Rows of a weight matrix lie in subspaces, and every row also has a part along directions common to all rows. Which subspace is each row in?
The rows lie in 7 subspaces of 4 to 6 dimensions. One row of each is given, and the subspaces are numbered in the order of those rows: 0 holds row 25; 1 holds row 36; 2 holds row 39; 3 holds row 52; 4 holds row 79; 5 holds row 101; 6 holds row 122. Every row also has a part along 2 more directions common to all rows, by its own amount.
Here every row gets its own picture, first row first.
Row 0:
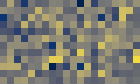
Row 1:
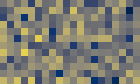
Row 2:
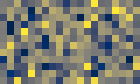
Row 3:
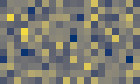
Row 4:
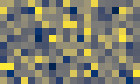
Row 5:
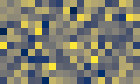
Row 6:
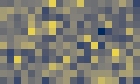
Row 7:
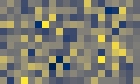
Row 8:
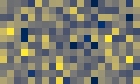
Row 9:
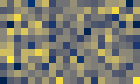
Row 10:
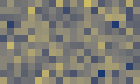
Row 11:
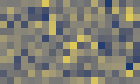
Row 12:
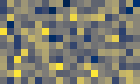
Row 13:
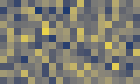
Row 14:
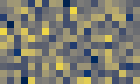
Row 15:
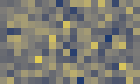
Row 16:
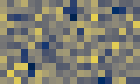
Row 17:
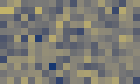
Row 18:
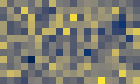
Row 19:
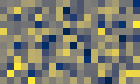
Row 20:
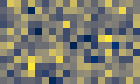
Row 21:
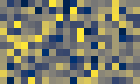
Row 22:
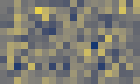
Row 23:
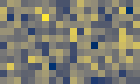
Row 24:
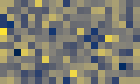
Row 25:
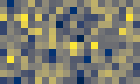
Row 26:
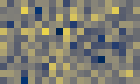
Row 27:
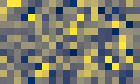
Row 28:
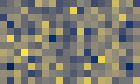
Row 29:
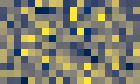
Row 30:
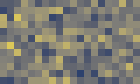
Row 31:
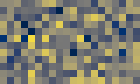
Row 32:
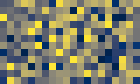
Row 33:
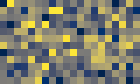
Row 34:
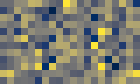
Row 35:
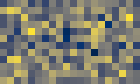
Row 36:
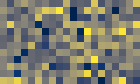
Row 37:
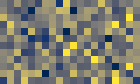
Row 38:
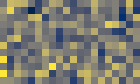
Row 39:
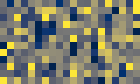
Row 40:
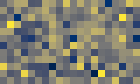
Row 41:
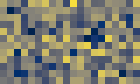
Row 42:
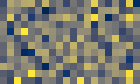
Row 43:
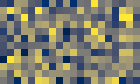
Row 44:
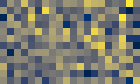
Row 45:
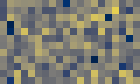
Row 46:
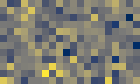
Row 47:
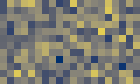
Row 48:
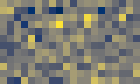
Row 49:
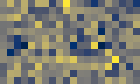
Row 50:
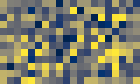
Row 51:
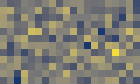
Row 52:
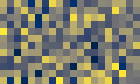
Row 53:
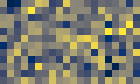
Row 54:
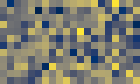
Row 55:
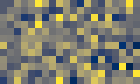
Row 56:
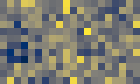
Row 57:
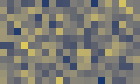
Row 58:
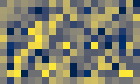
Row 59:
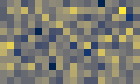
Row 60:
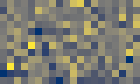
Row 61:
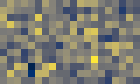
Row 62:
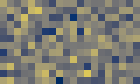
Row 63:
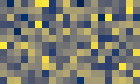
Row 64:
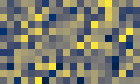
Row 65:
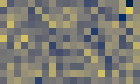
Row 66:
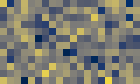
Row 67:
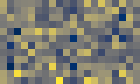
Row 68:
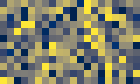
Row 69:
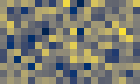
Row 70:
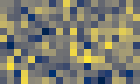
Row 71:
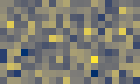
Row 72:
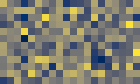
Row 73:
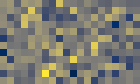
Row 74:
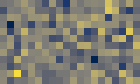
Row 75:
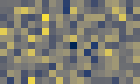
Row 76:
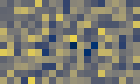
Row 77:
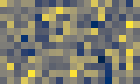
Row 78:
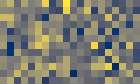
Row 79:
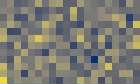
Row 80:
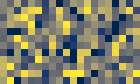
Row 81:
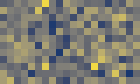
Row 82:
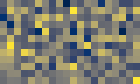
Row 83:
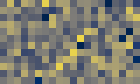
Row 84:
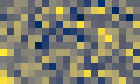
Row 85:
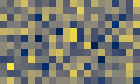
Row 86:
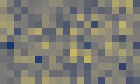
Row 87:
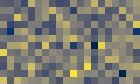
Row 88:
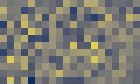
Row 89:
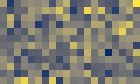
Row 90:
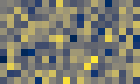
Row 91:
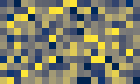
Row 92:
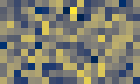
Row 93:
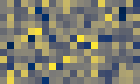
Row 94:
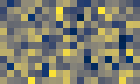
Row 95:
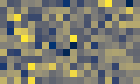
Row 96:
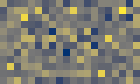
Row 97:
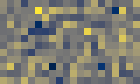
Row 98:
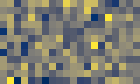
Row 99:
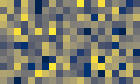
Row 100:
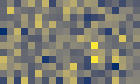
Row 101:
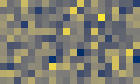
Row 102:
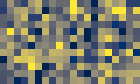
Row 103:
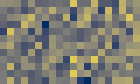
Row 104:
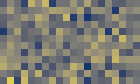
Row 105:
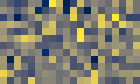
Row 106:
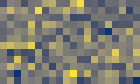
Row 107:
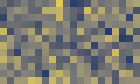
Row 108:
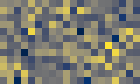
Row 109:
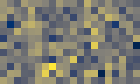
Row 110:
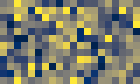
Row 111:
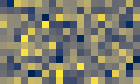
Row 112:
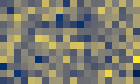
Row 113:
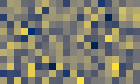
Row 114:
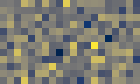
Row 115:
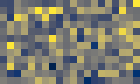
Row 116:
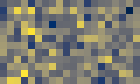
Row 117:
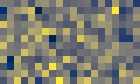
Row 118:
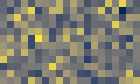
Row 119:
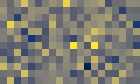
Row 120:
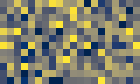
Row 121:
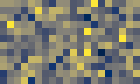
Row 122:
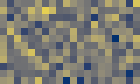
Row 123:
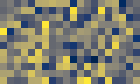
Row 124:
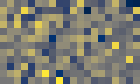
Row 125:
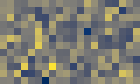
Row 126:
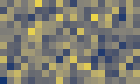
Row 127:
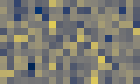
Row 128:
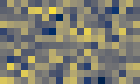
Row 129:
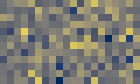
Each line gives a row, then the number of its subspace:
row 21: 4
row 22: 4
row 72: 5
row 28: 5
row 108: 3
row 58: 4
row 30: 0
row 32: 5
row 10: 2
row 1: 0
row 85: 5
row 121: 5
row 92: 4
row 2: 6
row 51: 3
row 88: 0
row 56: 4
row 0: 5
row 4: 0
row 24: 0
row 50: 5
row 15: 3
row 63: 5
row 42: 6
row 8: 6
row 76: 1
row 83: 6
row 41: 0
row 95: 2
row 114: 5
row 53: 1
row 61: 1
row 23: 1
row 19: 1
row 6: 3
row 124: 1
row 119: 2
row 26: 5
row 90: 6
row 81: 5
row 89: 1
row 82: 3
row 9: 4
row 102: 1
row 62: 2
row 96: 2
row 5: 4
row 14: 2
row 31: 0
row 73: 2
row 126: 5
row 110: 4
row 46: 2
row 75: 1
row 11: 6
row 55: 5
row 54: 2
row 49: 4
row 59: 3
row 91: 1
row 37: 2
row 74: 6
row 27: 1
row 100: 3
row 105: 4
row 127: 4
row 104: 3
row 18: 3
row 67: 3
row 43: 0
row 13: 4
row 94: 1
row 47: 6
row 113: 6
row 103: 4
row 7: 5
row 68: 2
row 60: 3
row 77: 5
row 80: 3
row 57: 3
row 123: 4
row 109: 2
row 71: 6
